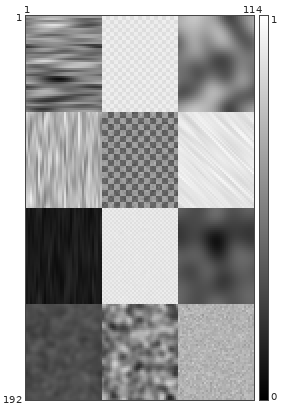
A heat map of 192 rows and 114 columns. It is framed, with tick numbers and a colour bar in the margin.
The table splits into 4 rows of 3 panels. Panel 1,1: middling, streaked across, strong in contrast. Panel 1,2: very high, checkered, faint in contrast. Panel 1,3: middling, smooth, strong in contrast. Panel 2,1: high, streaked downward. Panel 2,2: middling, checkered, strong in contrast. Panel 2,3: very high, slanting down to the right, faint in contrast. Panel 3,1: very low, streaked downward, faint in contrast. Panel 3,2: very high, checkered, faint in contrast. Panel 3,3: low, smooth. Panel 4,1: low, blotchy, faint in contrast. Panel 4,2: middling, blotchy, strong in contrast. Panel 4,3: high, fine-grained, faint in contrast.
